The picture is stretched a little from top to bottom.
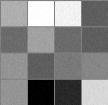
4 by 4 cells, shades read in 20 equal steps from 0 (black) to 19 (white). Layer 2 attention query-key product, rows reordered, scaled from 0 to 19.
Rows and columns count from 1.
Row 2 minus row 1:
-5 -7 -10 0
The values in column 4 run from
7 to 16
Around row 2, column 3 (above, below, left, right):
18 9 12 7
